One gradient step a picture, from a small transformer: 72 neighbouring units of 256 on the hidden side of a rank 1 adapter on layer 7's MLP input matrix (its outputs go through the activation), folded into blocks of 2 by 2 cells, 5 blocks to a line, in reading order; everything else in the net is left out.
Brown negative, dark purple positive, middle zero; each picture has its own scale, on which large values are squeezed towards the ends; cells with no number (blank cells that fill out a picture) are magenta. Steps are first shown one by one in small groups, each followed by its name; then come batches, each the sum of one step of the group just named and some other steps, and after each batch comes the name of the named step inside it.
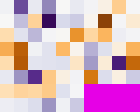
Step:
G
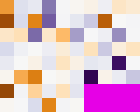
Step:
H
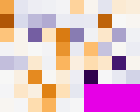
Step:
H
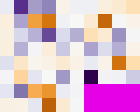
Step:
G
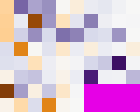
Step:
H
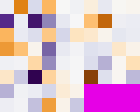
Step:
G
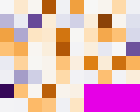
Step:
G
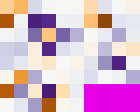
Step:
H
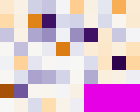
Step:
G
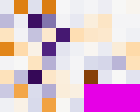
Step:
G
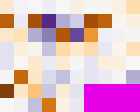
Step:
H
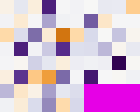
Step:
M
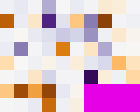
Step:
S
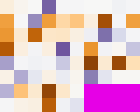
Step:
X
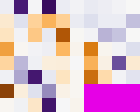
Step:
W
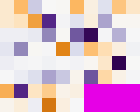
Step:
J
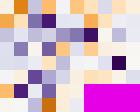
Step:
J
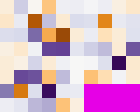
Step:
M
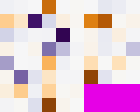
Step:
X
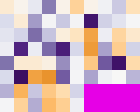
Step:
M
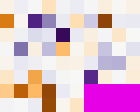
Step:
S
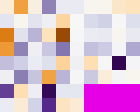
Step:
M
